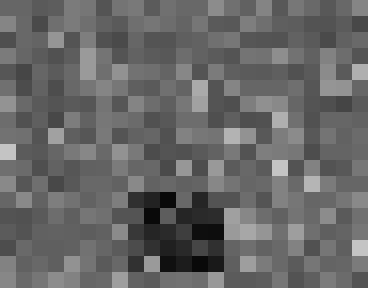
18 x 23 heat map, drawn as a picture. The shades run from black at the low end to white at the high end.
Ninth with the lowest average: bottom middle. Histogram: heavy tails on both sides. Odd patch: lower, in the bottom middle. Roughest part: bottom middle.
